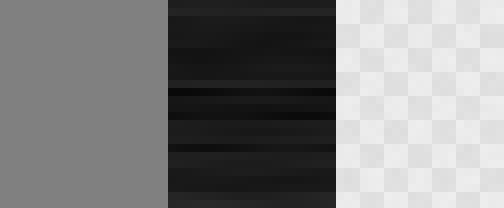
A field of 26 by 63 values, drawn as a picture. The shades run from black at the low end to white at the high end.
It is made of 1 by 3 panels. Panel 1,1: middling, flat. Panel 1,2: very low, streaked across, faint in contrast. Panel 1,3: very high, checkered, faint in contrast.
